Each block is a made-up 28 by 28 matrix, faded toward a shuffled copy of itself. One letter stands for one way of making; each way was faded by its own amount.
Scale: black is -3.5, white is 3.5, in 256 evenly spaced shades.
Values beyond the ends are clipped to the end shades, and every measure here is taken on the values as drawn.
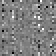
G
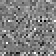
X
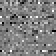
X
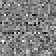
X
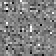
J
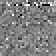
X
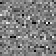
X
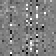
G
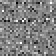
X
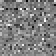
X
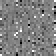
G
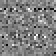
X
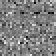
X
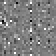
G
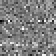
X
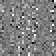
G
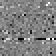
X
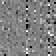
G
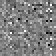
J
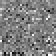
X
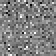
J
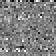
X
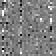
G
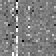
G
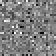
X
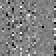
G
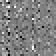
G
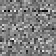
X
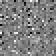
J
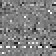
X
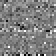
X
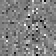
G
